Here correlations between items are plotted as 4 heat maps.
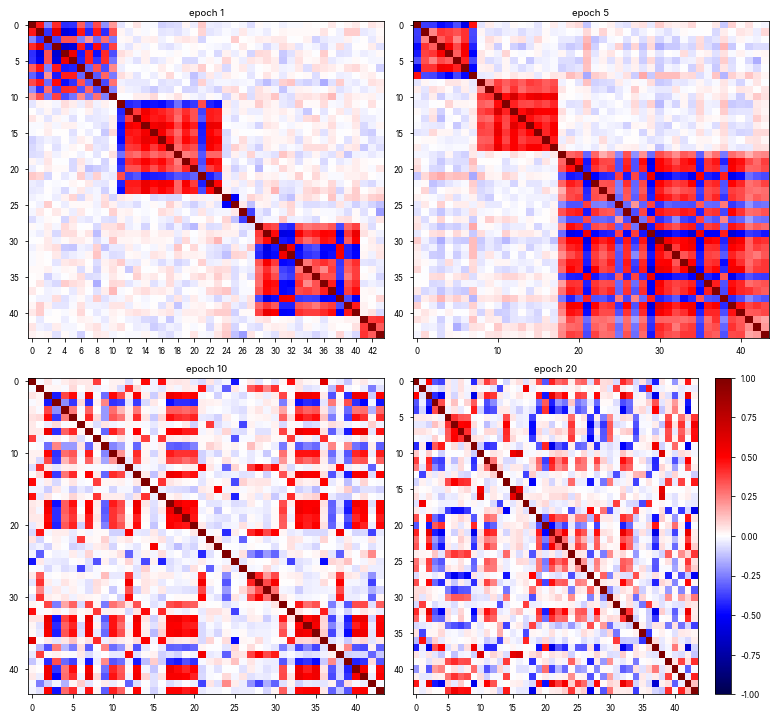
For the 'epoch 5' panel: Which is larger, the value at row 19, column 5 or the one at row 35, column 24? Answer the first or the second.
the first
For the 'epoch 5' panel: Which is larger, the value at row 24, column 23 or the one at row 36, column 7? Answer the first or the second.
the first
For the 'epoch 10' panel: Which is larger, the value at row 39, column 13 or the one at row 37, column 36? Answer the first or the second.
the second
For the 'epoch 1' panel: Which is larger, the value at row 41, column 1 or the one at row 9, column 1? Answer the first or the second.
the first
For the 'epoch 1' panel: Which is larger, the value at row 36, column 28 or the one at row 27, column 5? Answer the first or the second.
the first
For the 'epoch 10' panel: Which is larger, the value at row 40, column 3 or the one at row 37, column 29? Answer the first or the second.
the second
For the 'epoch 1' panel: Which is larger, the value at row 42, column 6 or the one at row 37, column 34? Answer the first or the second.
the second
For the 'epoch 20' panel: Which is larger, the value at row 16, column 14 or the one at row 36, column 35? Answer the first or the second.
the first
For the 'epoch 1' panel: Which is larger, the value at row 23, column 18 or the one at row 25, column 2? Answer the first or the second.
the first
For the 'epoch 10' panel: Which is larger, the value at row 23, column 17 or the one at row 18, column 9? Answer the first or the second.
the first
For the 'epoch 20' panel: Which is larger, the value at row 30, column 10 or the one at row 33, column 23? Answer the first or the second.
the second
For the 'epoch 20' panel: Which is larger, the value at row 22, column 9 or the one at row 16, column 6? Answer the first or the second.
the second
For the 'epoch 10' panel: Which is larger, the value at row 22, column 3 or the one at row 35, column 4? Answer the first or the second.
the second
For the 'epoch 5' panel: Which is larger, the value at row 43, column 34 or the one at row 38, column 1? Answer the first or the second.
the first
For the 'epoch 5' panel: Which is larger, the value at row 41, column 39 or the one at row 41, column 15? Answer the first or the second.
the first
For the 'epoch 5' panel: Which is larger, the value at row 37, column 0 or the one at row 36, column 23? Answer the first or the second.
the second
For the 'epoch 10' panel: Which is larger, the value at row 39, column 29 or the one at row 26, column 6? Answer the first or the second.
the first
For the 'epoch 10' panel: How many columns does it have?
44
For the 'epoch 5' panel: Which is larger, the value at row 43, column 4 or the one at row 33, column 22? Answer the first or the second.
the second
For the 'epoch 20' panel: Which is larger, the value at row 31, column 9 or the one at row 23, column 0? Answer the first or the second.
the second
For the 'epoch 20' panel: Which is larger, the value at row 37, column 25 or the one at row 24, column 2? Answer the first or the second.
the second
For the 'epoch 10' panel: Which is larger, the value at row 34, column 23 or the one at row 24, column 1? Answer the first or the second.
the first
